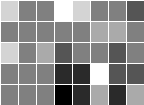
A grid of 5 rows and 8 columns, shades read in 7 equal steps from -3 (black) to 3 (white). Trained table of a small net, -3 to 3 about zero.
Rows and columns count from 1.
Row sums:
6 2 1 -3 -5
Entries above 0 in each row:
3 2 2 1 2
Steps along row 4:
same same down same up down same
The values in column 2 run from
0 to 0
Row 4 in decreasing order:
3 0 0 0 -1 -1 -2 -2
